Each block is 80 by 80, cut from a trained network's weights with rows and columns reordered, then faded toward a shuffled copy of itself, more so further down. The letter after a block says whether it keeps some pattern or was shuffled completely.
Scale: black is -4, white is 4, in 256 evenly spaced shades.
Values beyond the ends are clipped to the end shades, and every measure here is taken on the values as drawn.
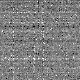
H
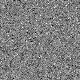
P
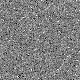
P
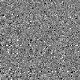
H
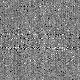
H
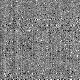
H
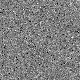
P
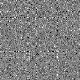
H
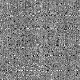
H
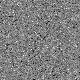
P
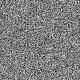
P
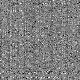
H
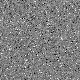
P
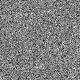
P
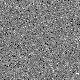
P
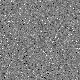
P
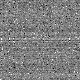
H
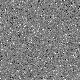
P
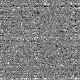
H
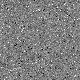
P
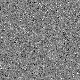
P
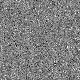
P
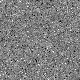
P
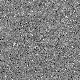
P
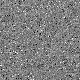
P
